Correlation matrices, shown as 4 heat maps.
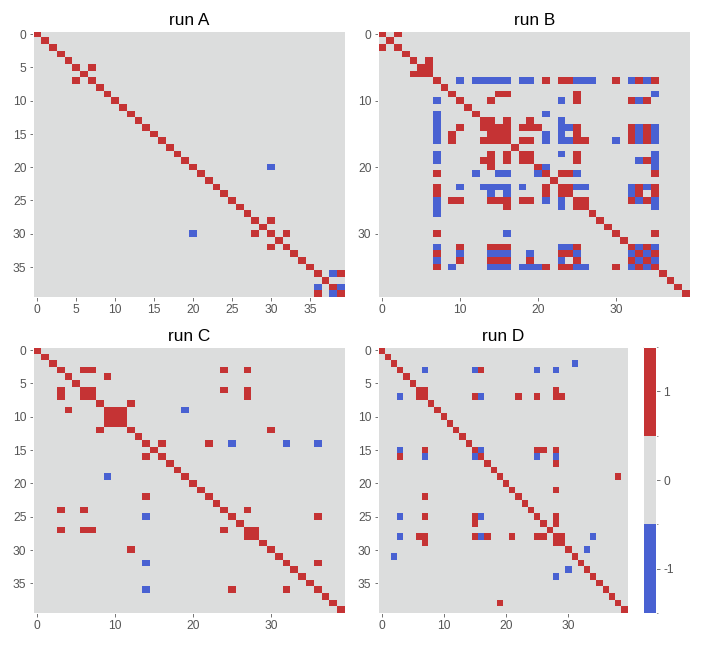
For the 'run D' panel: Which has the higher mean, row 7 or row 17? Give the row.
7
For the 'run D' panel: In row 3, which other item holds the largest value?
16
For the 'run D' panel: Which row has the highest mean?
28
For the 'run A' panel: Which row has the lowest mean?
38
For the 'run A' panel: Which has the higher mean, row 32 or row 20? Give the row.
32
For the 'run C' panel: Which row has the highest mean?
27
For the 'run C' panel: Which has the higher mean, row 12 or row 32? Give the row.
12
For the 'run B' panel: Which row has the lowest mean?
7
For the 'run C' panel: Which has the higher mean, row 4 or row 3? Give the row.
3
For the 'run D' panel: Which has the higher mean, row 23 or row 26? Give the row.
26
